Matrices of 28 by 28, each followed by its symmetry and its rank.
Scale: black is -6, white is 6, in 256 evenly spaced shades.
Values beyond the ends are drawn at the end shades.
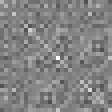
symmetric, rank five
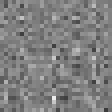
neither, rank five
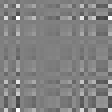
symmetric, rank one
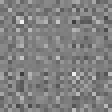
symmetric, rank three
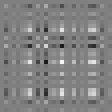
symmetric, rank one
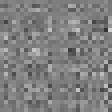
neither, rank three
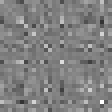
symmetric, rank three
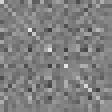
symmetric, rank five
